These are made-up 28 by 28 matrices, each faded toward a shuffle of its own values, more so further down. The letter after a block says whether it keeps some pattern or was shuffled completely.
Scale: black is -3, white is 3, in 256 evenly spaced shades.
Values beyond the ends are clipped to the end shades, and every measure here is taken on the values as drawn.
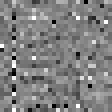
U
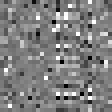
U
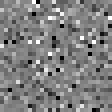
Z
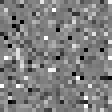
Z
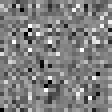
U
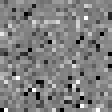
Z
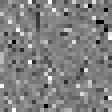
Z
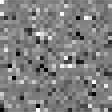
Z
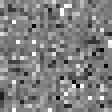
Z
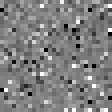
Z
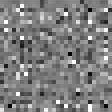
U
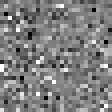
Z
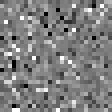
Z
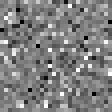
Z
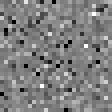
Z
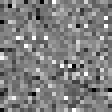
Z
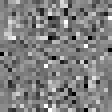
U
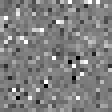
Z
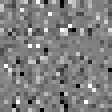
U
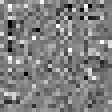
U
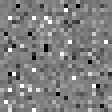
Z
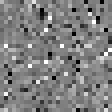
Z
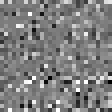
U
